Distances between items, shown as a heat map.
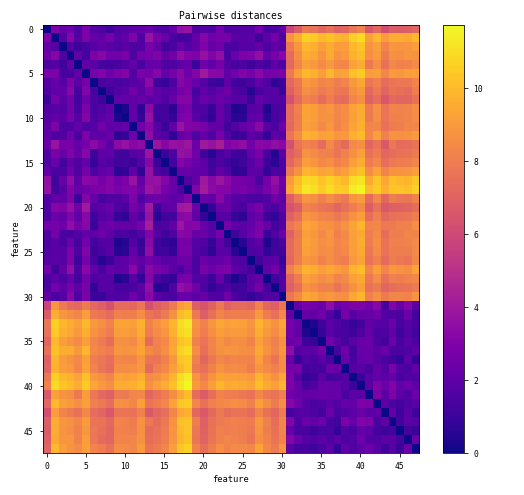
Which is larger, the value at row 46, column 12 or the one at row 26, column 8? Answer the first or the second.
the first
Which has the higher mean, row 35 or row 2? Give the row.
35
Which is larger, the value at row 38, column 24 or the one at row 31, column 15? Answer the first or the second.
the first
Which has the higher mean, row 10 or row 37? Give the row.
37
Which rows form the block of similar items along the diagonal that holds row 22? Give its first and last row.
0 to 30
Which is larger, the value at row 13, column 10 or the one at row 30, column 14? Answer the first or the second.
the first
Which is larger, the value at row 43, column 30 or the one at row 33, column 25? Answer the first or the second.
the second
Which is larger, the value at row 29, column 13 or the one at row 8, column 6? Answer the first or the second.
the first
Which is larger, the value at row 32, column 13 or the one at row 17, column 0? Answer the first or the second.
the first
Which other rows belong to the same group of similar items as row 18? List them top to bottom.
0, 1, 2, 3, 4, 5, 6, 7, 8, 9, 10, 11, 12, 13, 14, 15, 16, 17, 19, 20, 21, 22, 23, 24, 25, 26, 27, 28, 29, 30
